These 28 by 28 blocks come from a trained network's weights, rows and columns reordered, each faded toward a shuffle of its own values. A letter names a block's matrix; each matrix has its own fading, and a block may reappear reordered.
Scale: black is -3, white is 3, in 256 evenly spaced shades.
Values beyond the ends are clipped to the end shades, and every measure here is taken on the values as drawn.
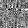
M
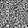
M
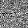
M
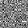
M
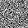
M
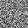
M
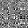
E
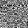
M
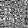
E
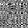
E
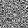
M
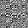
E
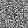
M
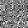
E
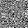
M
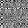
E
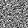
M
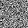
M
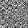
M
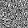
M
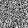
M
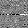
E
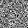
M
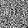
M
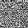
M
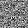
M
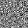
M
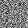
M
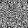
M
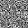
M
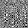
E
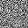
M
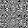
E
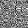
M
